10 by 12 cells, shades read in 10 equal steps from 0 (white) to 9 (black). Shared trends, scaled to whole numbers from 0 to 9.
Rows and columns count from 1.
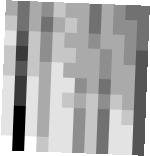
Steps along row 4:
up down up down same up same up down up up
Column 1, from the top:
3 2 1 2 2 1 1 1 1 0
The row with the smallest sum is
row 10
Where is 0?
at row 10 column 1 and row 10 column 3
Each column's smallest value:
0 5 0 2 1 1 3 2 3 1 1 5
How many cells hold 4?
16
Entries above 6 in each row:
0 0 0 1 0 1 1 1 1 1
